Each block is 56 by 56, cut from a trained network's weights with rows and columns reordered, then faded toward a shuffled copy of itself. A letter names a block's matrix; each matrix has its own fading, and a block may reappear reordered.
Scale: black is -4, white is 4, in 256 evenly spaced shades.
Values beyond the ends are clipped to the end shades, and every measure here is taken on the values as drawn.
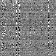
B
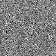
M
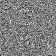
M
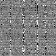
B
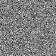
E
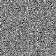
M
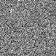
E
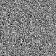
E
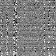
B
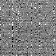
B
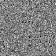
E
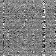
B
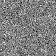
M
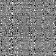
B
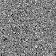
M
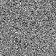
E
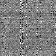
B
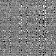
B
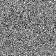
M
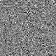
M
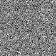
E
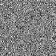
E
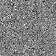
M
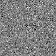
M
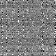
B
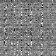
B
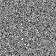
M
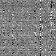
B
